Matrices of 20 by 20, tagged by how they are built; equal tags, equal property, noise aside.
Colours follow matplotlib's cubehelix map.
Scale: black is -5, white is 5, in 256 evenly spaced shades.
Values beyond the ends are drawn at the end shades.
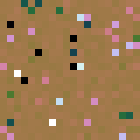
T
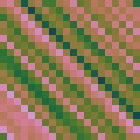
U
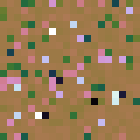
T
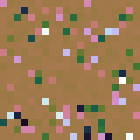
T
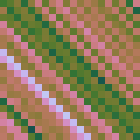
U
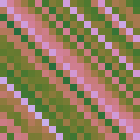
U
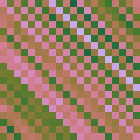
U
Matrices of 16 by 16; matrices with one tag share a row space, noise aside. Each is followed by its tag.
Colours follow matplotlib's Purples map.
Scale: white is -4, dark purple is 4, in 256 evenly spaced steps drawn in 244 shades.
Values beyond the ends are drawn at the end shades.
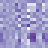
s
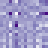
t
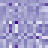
t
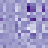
s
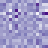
t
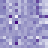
t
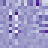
t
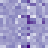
s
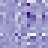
s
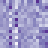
t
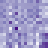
t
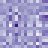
t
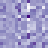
s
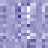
s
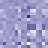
s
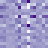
s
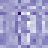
s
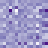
t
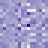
s
